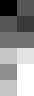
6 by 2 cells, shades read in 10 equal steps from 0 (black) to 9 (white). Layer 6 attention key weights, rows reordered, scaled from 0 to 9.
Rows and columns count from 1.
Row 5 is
5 9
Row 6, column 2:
9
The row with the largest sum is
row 6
